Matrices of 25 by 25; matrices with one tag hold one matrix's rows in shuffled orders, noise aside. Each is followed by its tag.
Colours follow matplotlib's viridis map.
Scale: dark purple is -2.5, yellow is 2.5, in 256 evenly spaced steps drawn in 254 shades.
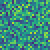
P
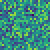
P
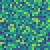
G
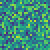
P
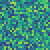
P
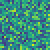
G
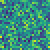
G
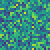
G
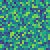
G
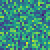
G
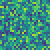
G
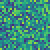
P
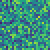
P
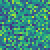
P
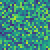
P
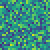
G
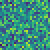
P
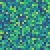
G
